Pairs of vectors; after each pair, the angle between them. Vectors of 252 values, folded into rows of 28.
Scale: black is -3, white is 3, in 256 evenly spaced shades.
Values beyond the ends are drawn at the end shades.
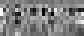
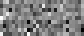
orthogonal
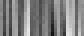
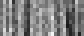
nearly opposite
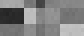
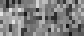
partly opposed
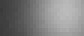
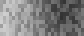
nearly opposite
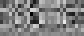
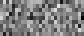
orthogonal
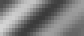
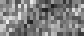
partly aligned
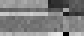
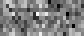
partly aligned
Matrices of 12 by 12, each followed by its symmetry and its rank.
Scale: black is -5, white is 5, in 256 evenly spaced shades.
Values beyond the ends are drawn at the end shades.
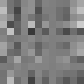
neither, rank two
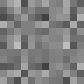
antisymmetric, rank two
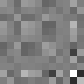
symmetric, rank two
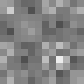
symmetric, rank two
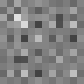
symmetric, rank two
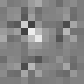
symmetric, rank two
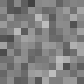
neither, full rank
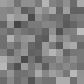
neither, full rank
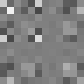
symmetric, rank two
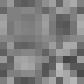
antisymmetric, rank two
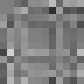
antisymmetric, rank two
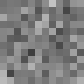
neither, full rank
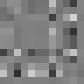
antisymmetric, rank two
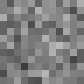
neither, full rank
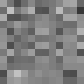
neither, rank two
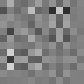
antisymmetric, rank two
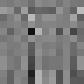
neither, rank two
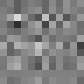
neither, rank two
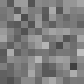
neither, full rank
